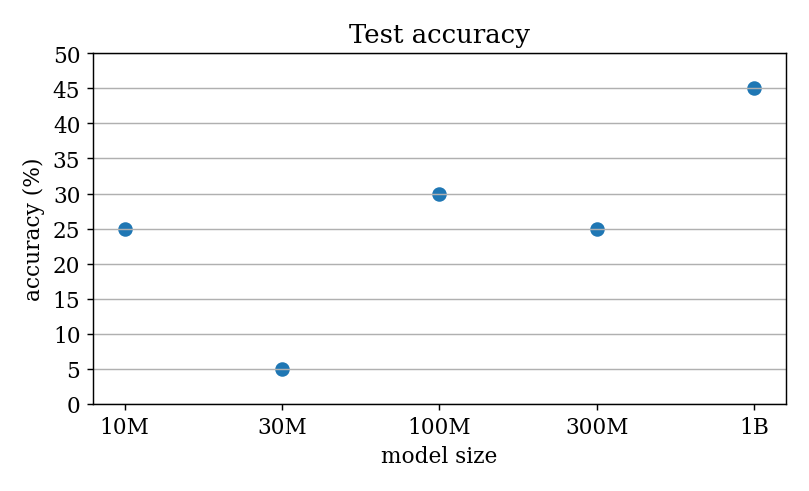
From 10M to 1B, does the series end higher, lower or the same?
higher
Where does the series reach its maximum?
1B
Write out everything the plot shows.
Title: Test accuracy
x-axis: model size, ticks 10M 30M 100M 300M 1B
y-axis: accuracy (%), ticks 0 5 10 15 20 25 30 35 40 45 50
Values:
25 5 30 25 45
